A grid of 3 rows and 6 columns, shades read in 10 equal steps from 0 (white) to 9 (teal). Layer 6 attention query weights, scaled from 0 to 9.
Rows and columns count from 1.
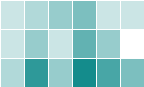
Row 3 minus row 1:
1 5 0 4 5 3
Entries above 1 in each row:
6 5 6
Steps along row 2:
up down up down down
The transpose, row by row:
2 2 3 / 3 4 8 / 4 2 4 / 5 6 9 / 2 4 7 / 2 0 5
